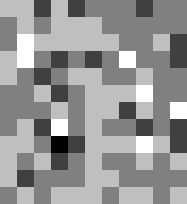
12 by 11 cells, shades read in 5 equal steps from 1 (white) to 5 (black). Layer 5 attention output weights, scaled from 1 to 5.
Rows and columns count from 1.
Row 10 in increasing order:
2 2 2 2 2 3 3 3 3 3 4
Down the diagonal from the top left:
2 2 2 4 2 2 2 3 1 3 3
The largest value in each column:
3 4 4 5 4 4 3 4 4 3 4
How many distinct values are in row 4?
4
